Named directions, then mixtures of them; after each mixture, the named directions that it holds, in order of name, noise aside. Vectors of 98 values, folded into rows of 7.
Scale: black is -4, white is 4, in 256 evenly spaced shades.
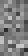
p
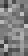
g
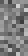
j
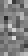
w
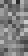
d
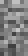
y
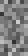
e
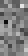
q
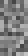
e, j, w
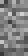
d, g, y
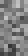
g, j, y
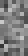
g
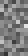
e, g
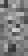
g, y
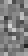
w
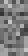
d, g, q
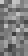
y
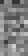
y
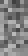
y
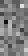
q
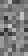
p, w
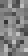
e, q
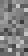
j, p, q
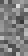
j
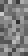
e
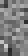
g, q, y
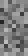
g, j, p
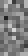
w
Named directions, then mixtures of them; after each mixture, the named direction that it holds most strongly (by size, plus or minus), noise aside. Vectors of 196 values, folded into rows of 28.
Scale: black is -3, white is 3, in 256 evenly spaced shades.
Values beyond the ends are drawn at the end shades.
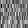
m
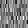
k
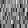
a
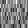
a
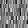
k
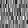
k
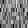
a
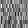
m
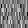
m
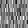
k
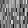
a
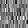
k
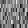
a
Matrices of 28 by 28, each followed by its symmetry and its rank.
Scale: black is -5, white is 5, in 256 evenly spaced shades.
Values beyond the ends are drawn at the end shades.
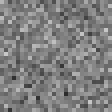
neither, full rank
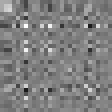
symmetric, rank three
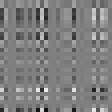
neither, rank one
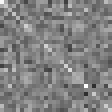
symmetric, rank five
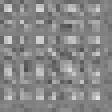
symmetric, rank three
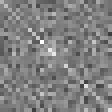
symmetric, rank five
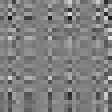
neither, rank two
